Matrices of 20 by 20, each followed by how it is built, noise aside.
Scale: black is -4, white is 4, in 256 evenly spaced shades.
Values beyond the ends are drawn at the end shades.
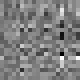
low rank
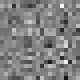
low rank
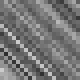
Toeplitz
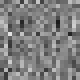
low rank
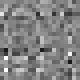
low rank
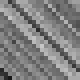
Toeplitz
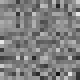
low rank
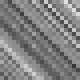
Toeplitz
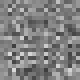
low rank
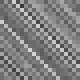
Toeplitz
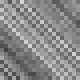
Toeplitz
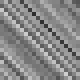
Toeplitz
